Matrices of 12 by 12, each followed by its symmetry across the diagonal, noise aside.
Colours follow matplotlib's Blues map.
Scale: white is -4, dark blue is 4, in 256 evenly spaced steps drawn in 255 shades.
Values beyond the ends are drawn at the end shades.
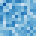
symmetric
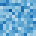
neither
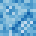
symmetric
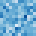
antisymmetric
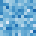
neither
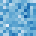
neither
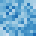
symmetric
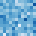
antisymmetric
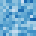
neither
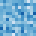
antisymmetric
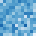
symmetric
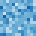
antisymmetric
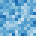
symmetric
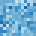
antisymmetric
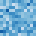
neither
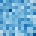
symmetric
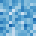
neither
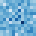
symmetric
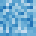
antisymmetric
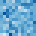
neither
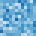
antisymmetric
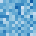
neither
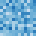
antisymmetric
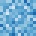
symmetric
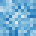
symmetric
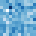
antisymmetric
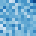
neither
